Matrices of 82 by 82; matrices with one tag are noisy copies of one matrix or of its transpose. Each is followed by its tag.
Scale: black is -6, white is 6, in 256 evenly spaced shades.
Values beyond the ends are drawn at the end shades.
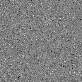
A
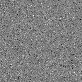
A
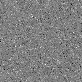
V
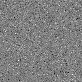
A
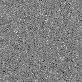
V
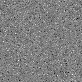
A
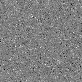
V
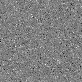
V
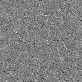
V
